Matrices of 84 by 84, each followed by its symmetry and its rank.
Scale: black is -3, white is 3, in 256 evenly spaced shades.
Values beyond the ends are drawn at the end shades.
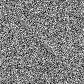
antisymmetric, full rank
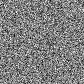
neither, full rank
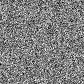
neither, full rank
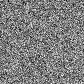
neither, full rank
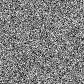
antisymmetric, full rank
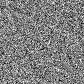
antisymmetric, full rank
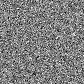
antisymmetric, full rank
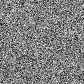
neither, full rank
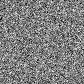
neither, full rank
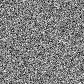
neither, full rank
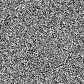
antisymmetric, full rank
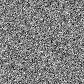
antisymmetric, full rank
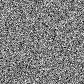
neither, full rank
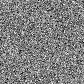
neither, full rank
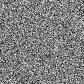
antisymmetric, full rank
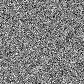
antisymmetric, full rank
